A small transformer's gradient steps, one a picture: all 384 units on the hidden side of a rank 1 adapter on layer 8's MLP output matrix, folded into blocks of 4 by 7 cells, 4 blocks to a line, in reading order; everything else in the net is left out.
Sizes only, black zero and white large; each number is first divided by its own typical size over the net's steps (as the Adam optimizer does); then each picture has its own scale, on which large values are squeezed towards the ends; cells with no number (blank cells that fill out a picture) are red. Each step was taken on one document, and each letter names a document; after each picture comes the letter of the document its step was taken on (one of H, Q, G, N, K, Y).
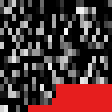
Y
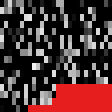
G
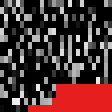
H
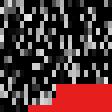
G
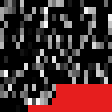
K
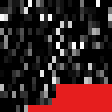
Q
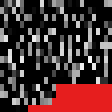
H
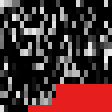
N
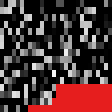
Y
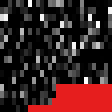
Q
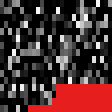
Y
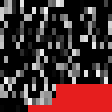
K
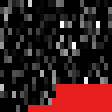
Q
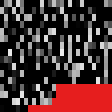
H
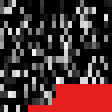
Y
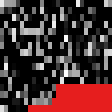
N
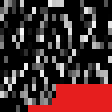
K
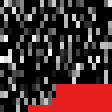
H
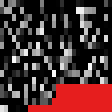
Y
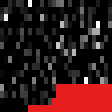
Q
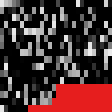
N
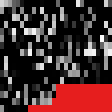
N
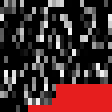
K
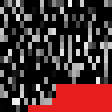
H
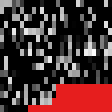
N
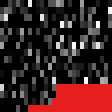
Q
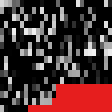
N
